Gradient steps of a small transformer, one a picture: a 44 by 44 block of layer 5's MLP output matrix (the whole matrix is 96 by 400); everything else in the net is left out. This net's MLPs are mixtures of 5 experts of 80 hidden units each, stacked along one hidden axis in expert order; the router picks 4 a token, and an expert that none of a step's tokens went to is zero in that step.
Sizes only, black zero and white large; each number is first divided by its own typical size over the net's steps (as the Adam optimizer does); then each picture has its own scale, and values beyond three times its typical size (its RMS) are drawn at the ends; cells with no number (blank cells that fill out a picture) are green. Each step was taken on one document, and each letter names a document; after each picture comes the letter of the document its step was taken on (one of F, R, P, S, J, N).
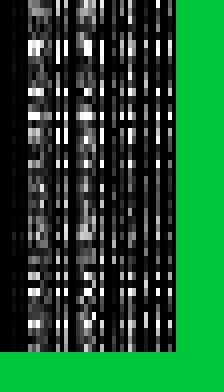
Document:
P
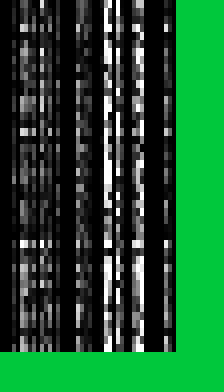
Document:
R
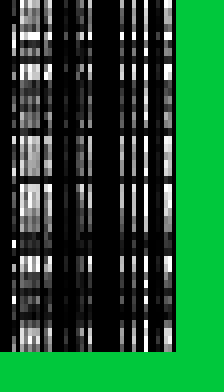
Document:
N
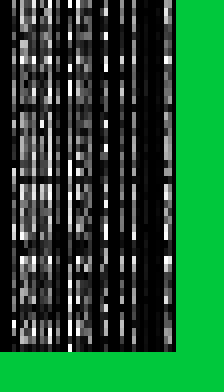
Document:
R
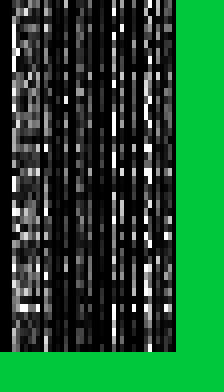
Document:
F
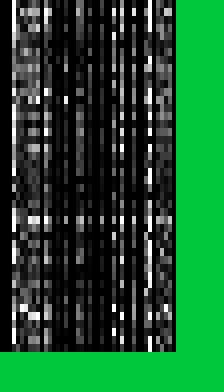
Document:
F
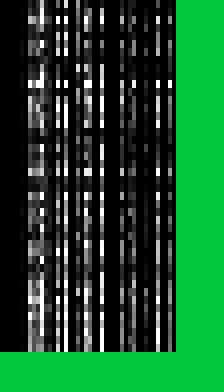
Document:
P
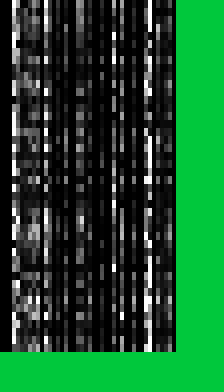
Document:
F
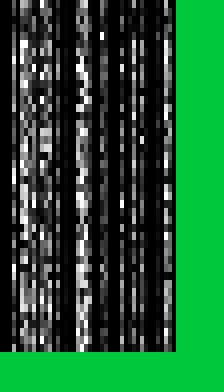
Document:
R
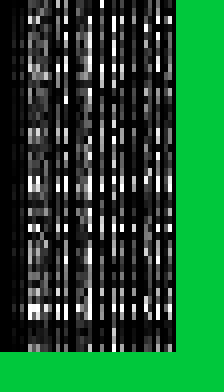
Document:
P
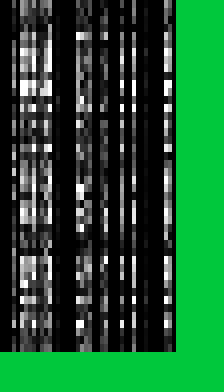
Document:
R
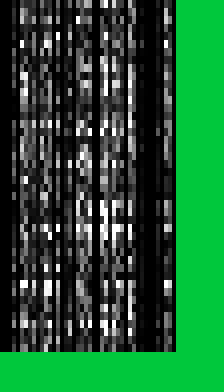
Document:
R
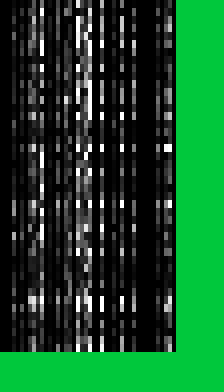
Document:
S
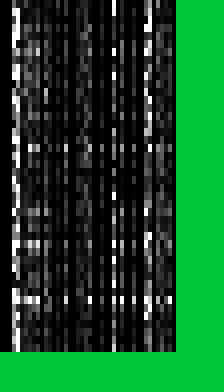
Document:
F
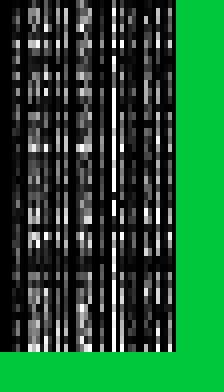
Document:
P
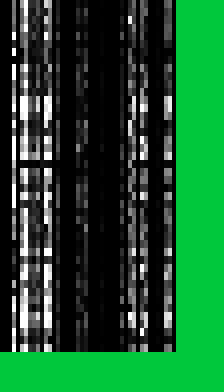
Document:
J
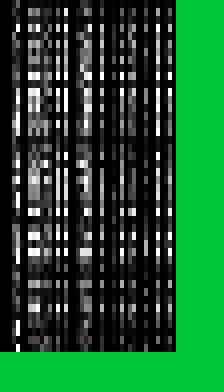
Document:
P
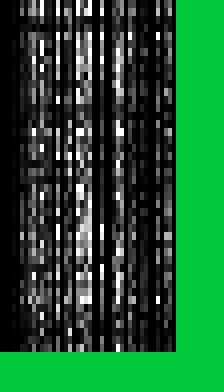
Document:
S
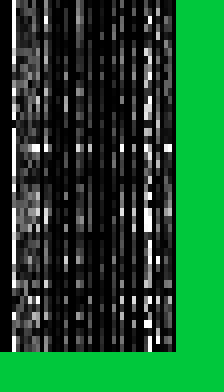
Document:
F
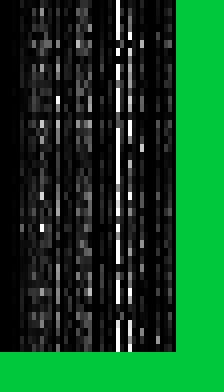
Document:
S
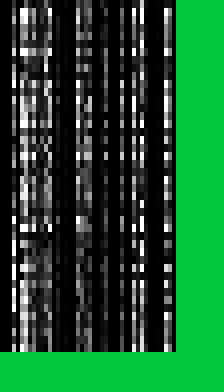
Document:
R
